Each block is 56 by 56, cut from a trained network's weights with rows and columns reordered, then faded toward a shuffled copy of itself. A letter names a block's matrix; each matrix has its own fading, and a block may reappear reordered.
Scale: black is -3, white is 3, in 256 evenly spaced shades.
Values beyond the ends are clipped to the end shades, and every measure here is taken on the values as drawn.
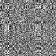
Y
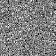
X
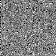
X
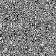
X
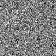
X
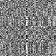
Y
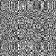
Y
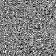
X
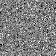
X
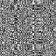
Y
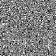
X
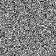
X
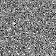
X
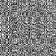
Y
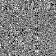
X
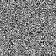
X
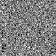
X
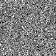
X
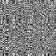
Y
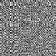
Y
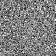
X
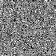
X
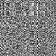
Y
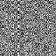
Y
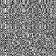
Y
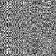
Y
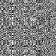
Y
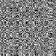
Y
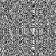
Y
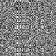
Y
